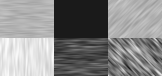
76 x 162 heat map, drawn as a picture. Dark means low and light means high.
The table splits into 2 rows of 3 panels. Panel 1,1: high, streaked across, faint in contrast. Panel 1,2: very low, flat. Panel 1,3: high, slanting up to the right, faint in contrast. Panel 2,1: very high, streaked downward, faint in contrast. Panel 2,2: low, streaked across. Panel 2,3: middling, slanting down to the right, strong in contrast.
